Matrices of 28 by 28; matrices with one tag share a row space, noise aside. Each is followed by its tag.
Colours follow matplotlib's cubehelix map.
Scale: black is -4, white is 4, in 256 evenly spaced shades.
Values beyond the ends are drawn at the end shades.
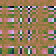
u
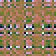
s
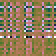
s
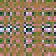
s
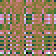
s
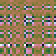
s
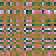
s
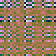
s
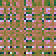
s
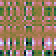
s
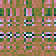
s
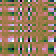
u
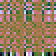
s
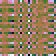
u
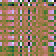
u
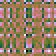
s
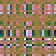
s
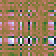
u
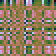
s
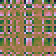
s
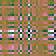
u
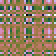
s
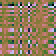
u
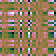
u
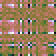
u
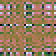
s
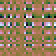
s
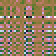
s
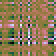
u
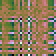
u
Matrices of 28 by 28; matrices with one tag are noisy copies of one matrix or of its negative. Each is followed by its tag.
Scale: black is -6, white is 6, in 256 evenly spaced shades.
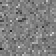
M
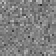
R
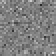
R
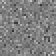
R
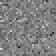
M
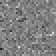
M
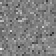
M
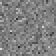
M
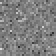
M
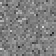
M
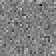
R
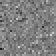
M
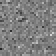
M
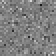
R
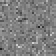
M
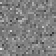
M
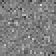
R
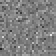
M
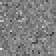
M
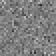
R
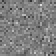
R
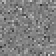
R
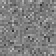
R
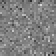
R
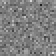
R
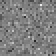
R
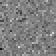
M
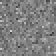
M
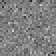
R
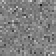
R
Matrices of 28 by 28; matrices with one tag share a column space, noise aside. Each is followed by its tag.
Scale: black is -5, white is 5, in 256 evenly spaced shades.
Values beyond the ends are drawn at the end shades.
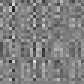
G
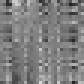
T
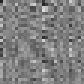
G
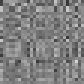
G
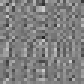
G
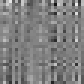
T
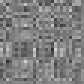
G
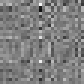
G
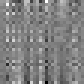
T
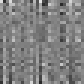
T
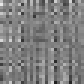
T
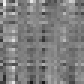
T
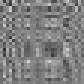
G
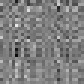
G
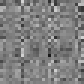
G
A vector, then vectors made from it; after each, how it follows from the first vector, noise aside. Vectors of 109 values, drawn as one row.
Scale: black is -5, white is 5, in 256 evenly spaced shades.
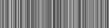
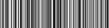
scaled up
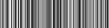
scaled up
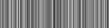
copied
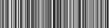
scaled up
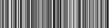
scaled up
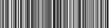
scaled up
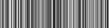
scaled up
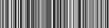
scaled up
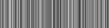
copied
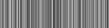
copied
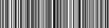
scaled up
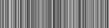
copied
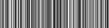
scaled up
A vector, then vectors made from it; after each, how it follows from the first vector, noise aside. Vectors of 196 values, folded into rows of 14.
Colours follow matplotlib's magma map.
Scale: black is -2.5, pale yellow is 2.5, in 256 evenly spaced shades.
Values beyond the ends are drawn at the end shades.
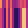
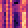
wrapped around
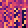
sign-scrambled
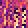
sign-scrambled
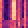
wrapped around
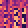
sign-scrambled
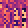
sign-scrambled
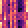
wrapped around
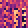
sign-scrambled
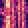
wrapped around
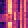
wrapped around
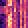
wrapped around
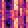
wrapped around
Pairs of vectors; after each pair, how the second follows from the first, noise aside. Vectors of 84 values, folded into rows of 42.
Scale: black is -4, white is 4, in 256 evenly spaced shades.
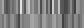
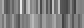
copied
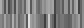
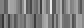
shuffled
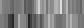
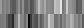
copied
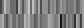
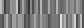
negated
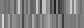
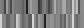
shuffled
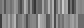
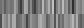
copied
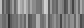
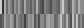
shuffled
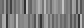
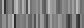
shuffled
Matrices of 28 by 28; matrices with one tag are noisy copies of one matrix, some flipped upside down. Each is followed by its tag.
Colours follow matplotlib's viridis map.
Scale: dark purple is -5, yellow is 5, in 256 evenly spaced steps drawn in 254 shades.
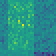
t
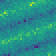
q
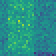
t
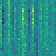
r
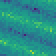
q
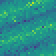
q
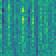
r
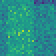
t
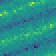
q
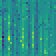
r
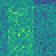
t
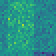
t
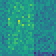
t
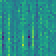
r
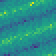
q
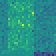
t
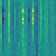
r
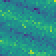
q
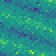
q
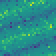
q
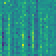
r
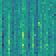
r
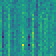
r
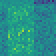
t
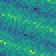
q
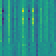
r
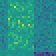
t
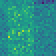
t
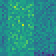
t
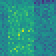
t
